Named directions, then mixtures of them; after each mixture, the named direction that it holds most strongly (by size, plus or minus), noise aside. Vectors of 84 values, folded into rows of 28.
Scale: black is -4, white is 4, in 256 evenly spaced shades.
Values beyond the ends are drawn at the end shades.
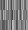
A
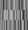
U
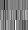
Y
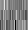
Y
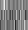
Y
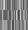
A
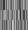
A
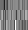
Y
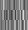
U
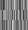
A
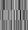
U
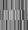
U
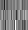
Y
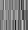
U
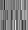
Y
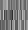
A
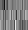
Y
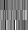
Y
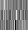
Y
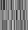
A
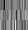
Y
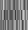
U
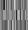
A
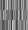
A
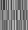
A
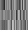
A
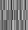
A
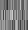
A
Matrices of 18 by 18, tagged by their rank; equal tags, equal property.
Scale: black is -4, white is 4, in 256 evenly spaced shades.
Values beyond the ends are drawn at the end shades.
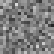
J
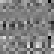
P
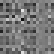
P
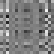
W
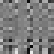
W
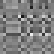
W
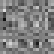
W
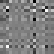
W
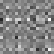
P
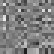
P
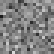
J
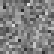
J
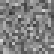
J
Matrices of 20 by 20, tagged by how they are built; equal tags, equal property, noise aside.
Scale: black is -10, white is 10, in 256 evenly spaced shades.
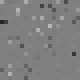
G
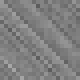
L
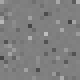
G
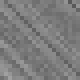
L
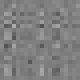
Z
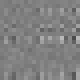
Z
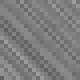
L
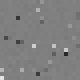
G
